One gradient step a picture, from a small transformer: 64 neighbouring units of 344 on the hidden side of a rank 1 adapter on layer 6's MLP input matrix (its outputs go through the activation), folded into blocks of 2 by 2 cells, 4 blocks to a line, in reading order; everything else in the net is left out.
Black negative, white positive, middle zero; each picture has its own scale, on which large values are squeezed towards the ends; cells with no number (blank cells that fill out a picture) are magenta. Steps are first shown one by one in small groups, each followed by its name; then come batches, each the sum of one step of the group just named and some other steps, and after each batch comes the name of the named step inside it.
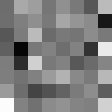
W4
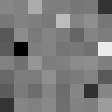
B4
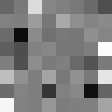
B4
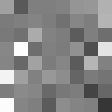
W4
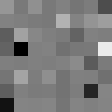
B4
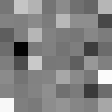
W4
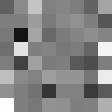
W4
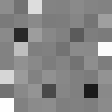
B4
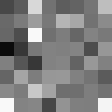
W4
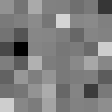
B4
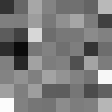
W4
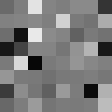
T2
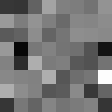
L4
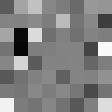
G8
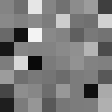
T2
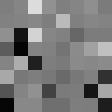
T2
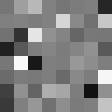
T2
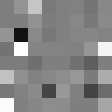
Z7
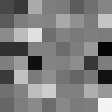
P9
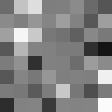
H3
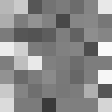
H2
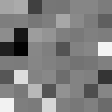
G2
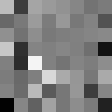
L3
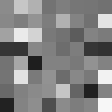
H3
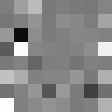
Z7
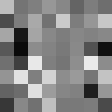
L3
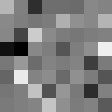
G2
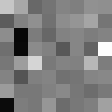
H2
